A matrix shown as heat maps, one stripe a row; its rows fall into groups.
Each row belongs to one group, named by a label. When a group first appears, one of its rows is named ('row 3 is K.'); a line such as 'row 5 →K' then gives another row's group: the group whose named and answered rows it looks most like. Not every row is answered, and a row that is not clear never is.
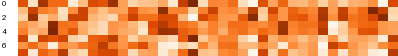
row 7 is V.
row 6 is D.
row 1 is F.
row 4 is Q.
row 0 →V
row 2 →F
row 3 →Q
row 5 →V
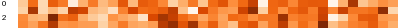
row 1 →F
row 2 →Q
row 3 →Q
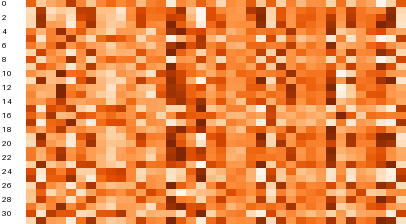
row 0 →V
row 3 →F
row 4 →Q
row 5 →V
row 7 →F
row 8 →V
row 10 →Q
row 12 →Q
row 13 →Q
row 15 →V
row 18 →Q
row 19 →F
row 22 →Q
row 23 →F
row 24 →V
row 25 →V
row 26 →F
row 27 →D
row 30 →V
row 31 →F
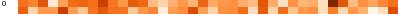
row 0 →D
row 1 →V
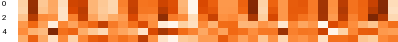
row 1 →F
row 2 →F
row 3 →D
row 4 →Q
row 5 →D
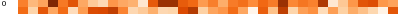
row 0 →Q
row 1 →V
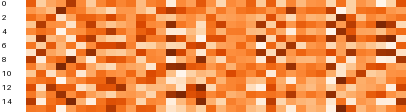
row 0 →V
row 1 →Q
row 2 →D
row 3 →F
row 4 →D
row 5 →F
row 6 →V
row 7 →F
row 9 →Q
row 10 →D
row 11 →D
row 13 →Q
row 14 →V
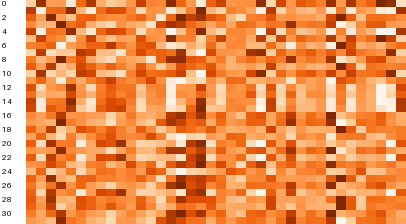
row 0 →F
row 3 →Q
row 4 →V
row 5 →F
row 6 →D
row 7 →F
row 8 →Q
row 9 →D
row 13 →V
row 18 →D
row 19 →D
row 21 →Q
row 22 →V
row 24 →D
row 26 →Q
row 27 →V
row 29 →D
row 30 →Q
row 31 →Q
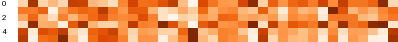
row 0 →F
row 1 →D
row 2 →D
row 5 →V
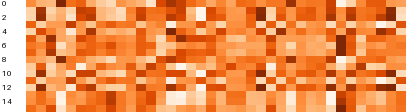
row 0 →Q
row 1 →F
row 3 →V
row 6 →D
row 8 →Q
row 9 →D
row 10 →F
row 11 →V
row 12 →F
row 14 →D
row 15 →D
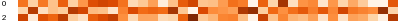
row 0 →V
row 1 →F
